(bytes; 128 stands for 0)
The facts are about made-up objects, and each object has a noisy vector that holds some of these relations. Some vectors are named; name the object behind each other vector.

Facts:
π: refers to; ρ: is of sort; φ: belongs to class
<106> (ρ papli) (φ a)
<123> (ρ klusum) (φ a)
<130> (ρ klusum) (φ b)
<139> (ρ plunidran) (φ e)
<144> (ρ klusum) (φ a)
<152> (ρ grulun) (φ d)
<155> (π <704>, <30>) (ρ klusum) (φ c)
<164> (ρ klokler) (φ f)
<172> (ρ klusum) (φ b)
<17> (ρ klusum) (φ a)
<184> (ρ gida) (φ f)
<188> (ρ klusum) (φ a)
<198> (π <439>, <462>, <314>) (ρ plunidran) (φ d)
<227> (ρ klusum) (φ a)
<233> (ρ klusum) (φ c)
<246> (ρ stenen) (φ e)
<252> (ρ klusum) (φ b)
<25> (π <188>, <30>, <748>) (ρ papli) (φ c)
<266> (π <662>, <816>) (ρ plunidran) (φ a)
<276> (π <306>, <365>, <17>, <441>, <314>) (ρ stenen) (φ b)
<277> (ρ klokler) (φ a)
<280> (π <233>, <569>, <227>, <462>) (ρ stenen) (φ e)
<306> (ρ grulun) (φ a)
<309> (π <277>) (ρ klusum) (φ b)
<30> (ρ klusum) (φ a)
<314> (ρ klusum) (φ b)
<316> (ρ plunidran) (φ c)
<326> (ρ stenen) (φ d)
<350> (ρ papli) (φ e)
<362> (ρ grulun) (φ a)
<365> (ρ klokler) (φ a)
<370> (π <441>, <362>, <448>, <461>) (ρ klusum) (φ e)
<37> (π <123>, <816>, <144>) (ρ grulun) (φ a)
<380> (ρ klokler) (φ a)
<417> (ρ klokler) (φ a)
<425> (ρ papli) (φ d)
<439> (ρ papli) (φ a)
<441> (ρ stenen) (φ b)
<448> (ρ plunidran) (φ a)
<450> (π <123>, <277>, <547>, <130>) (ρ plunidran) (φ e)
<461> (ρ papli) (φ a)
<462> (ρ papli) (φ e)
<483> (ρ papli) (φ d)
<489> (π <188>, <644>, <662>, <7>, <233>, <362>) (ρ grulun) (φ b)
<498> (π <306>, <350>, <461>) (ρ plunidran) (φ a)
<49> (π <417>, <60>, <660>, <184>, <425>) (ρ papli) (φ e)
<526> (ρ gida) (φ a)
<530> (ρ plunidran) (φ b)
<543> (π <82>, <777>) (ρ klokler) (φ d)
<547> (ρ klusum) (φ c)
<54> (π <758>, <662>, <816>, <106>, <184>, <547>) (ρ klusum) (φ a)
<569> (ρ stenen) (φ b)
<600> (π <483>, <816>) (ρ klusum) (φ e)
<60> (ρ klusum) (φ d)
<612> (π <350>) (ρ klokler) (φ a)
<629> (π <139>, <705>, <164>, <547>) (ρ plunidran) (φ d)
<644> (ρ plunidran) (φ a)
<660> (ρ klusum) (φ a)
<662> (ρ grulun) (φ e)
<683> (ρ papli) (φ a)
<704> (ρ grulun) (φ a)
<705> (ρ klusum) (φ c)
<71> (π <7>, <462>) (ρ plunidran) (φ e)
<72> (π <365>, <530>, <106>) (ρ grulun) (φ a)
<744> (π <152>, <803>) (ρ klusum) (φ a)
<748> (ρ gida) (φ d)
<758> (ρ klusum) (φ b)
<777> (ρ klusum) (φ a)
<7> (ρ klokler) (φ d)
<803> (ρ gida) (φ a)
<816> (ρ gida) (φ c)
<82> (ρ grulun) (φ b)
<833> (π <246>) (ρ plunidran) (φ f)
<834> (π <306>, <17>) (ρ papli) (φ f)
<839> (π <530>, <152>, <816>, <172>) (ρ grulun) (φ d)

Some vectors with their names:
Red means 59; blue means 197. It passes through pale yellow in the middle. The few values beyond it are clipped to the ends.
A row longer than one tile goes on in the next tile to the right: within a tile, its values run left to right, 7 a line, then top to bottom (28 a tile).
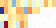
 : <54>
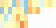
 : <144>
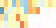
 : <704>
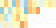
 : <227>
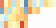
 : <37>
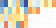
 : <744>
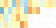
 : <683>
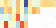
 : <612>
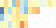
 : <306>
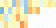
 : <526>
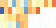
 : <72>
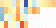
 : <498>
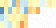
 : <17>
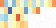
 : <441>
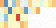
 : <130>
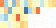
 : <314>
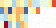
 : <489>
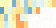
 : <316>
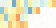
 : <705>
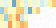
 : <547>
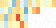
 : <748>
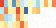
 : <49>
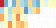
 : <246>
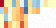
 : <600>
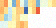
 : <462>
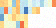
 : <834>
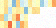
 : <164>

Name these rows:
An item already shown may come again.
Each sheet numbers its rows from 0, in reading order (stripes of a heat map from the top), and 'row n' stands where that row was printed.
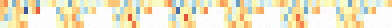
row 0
<462>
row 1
<547>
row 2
<748>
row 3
<441>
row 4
<139>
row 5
<483>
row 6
<705>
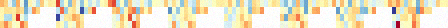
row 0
<350>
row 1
<276>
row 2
<450>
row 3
<644>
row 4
<439>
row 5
<152>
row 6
<233>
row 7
<266>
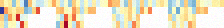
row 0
<155>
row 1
<629>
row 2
<777>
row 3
<803>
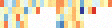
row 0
<82>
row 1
<198>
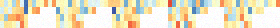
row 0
<839>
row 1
<316>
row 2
<816>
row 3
<833>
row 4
<184>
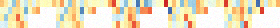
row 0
<326>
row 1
<7>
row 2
<370>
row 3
<30>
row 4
<543>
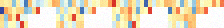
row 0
<155>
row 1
<530>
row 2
<543>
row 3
<72>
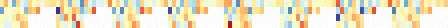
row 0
<365>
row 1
<25>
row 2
<362>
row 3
<188>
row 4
<662>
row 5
<277>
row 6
<276>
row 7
<106>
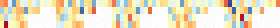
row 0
<662>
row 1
<462>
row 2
<82>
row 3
<547>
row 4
<309>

